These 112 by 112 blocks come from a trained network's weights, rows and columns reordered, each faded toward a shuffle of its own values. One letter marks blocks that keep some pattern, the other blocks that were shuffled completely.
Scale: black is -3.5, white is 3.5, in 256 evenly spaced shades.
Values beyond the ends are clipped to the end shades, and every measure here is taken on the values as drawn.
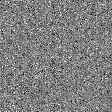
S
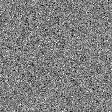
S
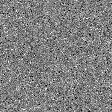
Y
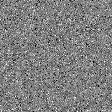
S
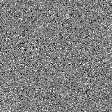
S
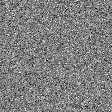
Y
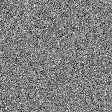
Y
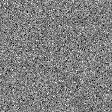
S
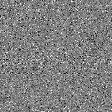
S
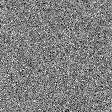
Y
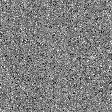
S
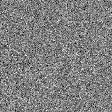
S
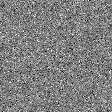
Y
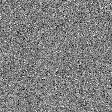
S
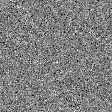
Y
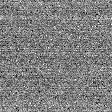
S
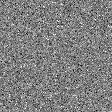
Y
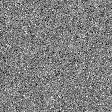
Y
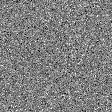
Y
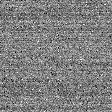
S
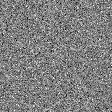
Y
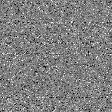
S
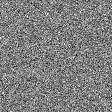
Y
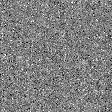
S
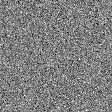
Y
